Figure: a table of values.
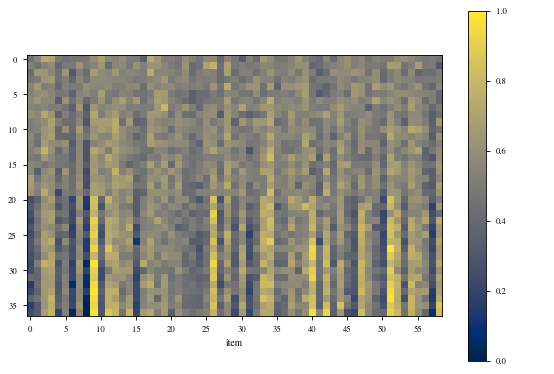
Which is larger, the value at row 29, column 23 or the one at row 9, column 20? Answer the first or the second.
the second
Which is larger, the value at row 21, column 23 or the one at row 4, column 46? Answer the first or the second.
the second
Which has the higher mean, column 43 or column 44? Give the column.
44
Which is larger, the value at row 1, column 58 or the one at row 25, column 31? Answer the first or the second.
the first
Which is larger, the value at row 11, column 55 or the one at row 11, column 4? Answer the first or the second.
the first
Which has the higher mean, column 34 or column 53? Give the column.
34
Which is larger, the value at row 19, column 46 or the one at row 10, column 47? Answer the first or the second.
the second
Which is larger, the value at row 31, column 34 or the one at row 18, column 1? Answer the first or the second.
the first
